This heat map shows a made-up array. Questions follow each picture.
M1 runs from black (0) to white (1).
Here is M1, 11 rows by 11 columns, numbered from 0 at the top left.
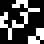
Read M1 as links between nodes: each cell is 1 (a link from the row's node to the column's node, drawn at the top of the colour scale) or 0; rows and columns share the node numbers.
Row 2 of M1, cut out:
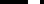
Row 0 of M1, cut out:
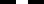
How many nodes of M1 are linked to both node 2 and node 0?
0
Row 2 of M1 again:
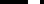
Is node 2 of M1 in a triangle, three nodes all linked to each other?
yes
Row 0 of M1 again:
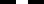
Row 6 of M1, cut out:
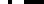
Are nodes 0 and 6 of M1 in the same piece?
yes
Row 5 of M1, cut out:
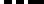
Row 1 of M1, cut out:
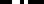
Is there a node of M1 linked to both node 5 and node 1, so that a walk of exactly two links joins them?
yes
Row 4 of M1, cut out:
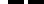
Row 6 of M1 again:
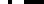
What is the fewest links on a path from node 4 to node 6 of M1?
1
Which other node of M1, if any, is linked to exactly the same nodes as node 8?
node 7
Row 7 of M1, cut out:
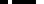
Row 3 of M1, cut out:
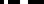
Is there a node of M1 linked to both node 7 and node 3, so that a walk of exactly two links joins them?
no
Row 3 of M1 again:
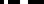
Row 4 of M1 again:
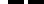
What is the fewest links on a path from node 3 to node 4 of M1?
2
